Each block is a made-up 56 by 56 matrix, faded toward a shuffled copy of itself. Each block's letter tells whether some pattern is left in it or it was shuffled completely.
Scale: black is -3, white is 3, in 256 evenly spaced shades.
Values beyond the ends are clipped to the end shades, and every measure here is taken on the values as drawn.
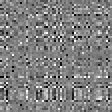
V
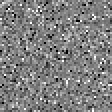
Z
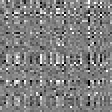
V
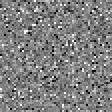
Z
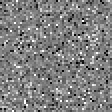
Z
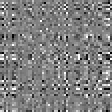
V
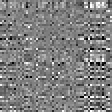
V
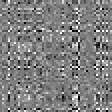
V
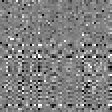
V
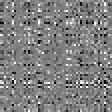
V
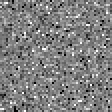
Z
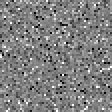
Z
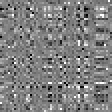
V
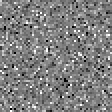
Z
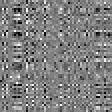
V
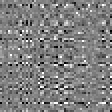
V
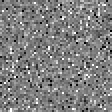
Z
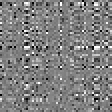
V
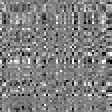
V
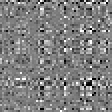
V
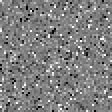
Z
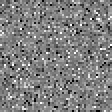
Z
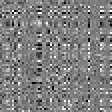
V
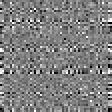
V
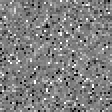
Z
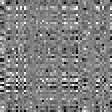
V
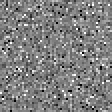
Z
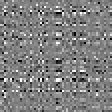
V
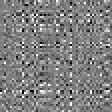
V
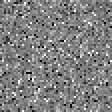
Z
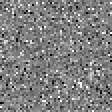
Z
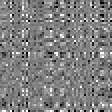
V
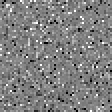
Z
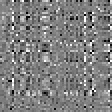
V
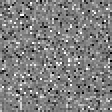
Z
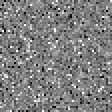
Z
